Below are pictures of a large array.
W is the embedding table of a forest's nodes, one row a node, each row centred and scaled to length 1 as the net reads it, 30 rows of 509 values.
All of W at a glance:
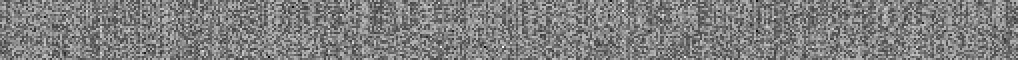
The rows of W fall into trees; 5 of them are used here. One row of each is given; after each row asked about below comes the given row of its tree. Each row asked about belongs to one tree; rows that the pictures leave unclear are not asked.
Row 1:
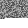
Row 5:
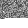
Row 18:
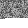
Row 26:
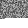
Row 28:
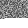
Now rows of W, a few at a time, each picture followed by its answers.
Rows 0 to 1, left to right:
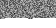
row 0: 28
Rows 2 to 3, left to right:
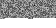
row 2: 26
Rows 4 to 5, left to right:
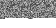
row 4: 1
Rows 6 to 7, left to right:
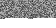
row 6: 1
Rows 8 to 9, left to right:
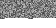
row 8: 5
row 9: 1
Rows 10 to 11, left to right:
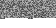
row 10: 1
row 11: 1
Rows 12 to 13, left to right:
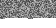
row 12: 5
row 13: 18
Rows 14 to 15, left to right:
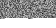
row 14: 28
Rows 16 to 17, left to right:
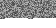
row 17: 26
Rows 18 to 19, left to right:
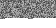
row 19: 26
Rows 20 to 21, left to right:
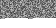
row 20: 28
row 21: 28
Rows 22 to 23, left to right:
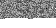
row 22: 18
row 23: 26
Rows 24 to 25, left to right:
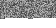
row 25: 18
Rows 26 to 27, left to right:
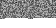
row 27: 18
